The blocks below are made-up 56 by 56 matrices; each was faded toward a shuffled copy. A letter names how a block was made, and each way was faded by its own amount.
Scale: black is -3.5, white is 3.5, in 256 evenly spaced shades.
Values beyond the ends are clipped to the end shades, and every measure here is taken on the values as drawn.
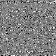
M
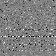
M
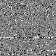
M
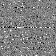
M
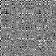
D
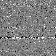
M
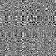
D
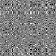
D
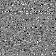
M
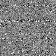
M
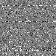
M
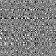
D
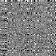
D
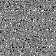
M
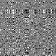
D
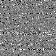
M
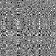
D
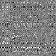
D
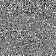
M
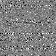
M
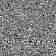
M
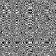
D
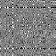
D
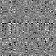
D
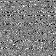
M
